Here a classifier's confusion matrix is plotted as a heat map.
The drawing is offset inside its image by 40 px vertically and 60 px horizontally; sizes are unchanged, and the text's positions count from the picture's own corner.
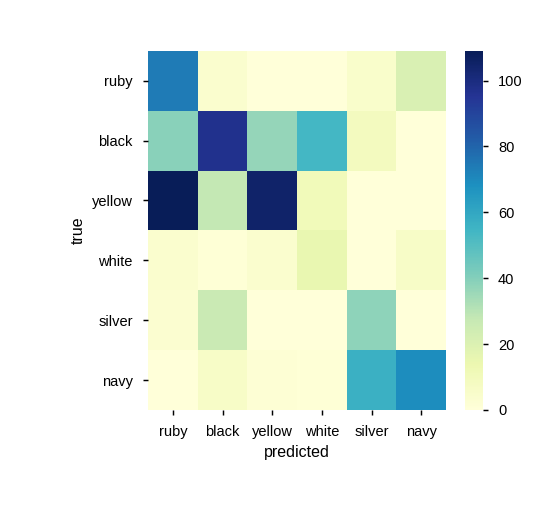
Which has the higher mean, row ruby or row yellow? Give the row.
yellow
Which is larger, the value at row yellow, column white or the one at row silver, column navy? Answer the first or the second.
the first
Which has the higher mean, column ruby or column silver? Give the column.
ruby
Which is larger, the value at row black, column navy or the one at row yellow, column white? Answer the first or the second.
the second
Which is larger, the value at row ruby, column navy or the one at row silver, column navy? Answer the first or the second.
the first
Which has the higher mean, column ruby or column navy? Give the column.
ruby
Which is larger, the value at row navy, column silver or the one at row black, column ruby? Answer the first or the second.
the first
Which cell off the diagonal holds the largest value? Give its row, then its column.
yellow, ruby
